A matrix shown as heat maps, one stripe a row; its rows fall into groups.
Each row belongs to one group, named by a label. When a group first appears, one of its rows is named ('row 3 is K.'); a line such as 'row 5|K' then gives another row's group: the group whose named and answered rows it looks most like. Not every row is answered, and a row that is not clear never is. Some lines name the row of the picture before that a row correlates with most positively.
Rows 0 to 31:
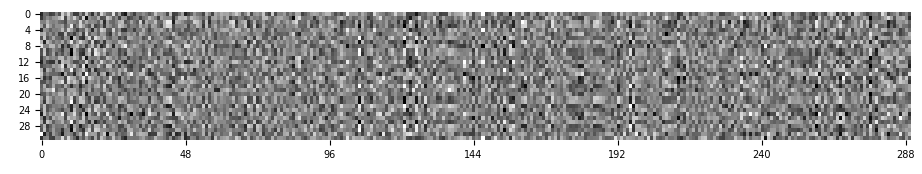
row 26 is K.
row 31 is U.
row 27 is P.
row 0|U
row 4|U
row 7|P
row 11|K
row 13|K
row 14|P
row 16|K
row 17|K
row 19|U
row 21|P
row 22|P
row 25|K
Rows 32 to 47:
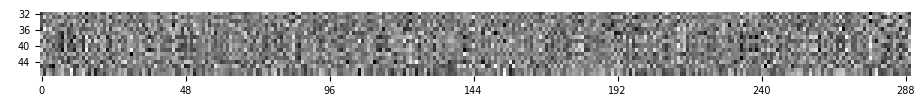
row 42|K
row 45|U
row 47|P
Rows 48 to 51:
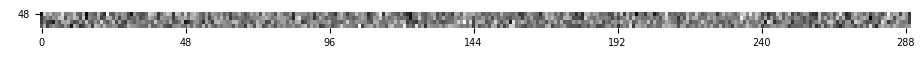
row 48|K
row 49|K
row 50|U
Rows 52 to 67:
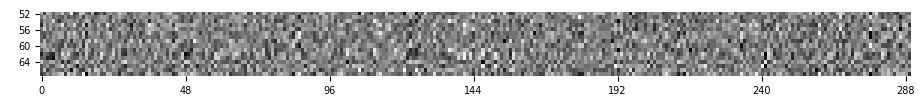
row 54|U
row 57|K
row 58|K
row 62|U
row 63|U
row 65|U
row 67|K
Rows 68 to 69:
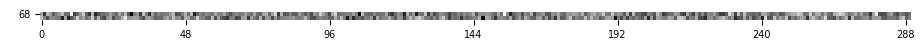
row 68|P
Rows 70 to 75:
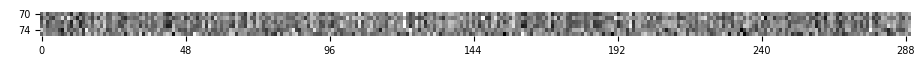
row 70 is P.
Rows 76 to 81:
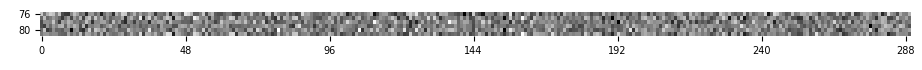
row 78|U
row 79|K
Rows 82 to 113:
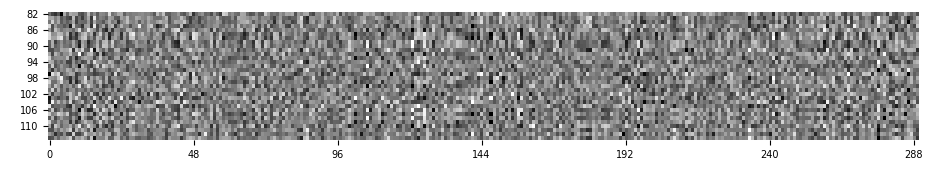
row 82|U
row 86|P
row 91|K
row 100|P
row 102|P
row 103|U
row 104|K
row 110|P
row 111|K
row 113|K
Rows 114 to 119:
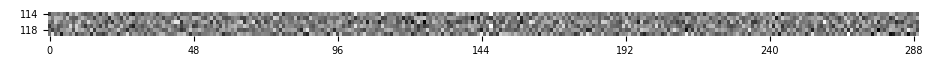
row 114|U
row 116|P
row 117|U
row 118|K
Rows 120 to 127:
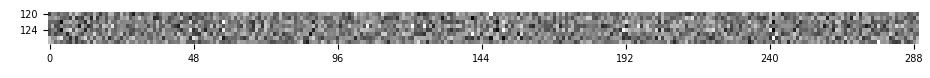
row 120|U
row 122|U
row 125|U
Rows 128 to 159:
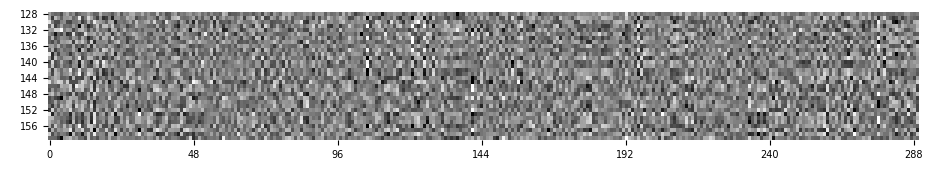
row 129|P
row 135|K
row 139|P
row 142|P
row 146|K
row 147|K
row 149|U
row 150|K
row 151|K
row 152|K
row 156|P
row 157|K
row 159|U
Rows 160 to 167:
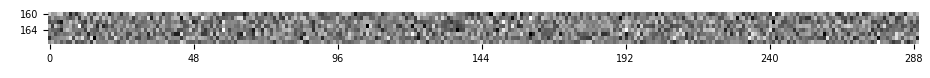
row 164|U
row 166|K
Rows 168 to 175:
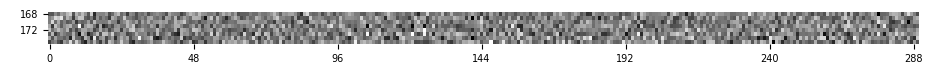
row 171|P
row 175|U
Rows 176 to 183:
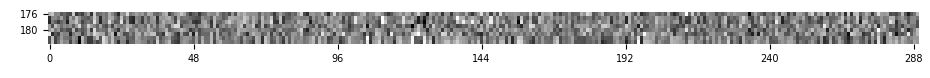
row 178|U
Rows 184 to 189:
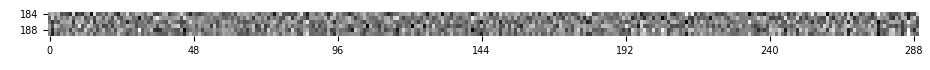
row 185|K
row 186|K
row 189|K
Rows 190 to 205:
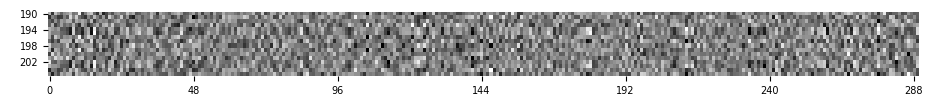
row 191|U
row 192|K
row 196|P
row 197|K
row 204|U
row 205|K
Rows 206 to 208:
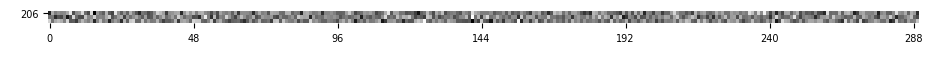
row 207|U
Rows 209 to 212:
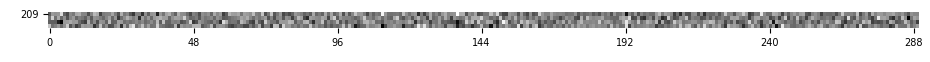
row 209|U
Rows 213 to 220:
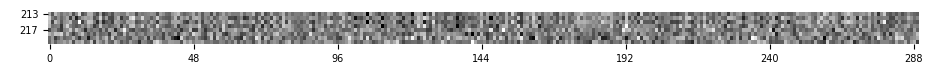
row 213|P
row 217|U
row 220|K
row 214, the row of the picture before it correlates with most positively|212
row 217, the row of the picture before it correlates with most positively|211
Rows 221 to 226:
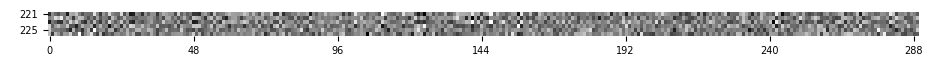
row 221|U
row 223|U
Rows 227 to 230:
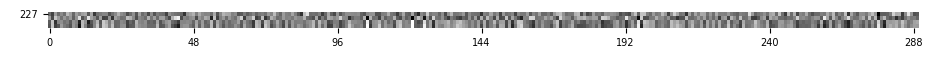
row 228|P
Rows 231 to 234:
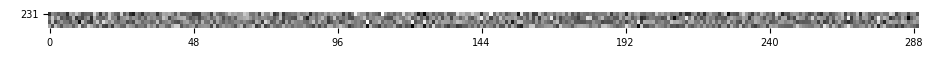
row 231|U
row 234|P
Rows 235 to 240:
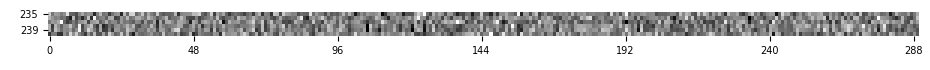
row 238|P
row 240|U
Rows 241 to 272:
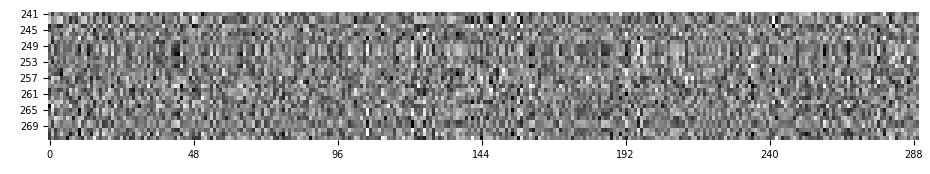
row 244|U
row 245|K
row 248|K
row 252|K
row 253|K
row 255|U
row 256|U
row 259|P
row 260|U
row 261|U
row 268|P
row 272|U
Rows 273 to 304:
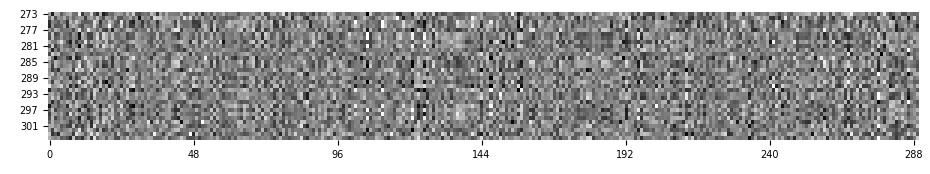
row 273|P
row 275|U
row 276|U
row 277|P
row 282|K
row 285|P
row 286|P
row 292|U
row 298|U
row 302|P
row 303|K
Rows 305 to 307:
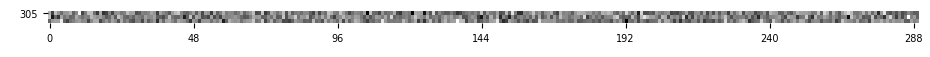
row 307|U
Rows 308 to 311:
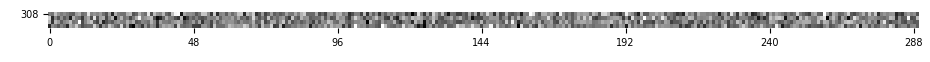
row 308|P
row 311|U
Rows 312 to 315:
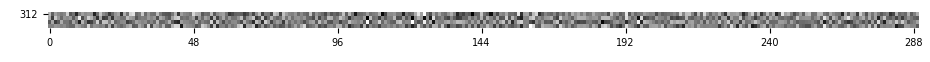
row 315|P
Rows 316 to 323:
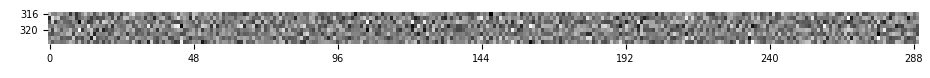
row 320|P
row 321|K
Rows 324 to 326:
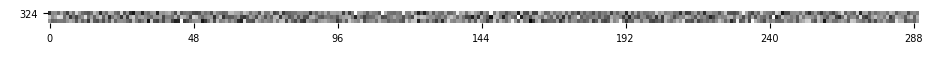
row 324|U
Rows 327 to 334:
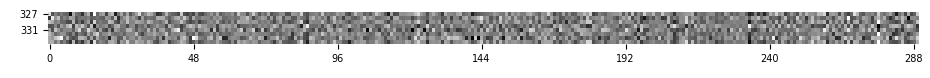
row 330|K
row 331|P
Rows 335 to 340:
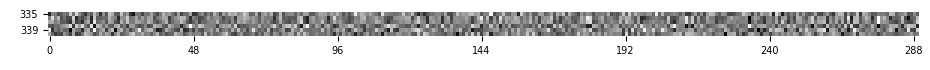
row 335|U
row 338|K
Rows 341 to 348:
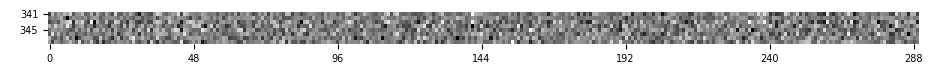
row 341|K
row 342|U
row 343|K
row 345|P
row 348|P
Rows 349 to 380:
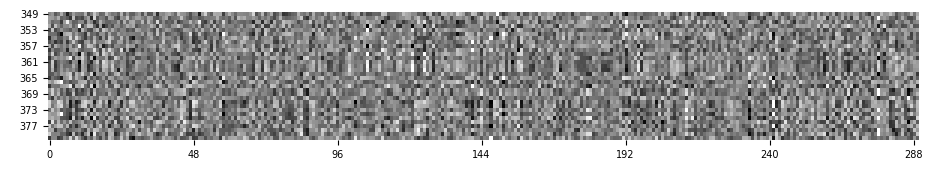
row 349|U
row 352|P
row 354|U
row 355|U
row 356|U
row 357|P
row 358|U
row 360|K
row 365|U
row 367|K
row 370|K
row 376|K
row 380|U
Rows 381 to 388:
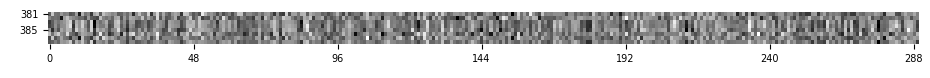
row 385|K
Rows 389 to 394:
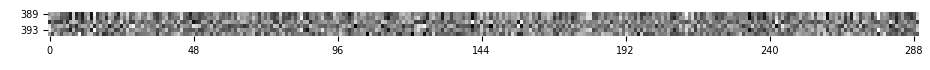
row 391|U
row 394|P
